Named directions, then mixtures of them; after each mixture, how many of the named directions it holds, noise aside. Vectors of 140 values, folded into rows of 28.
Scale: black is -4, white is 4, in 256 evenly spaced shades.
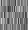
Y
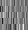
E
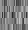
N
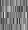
two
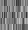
one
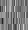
two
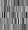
two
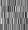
one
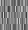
three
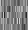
two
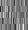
one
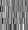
one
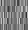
three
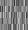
two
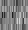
one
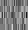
two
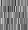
one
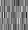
three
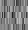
one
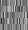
one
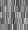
three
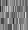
two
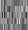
two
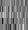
one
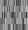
one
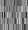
two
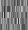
two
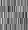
two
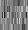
two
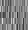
one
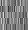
two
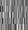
one
